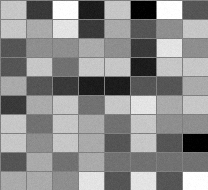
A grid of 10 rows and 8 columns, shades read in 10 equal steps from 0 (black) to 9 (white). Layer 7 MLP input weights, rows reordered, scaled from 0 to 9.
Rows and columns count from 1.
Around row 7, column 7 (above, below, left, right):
6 3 7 5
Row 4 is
3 7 4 7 7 1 7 7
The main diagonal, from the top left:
7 6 5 7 1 8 5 0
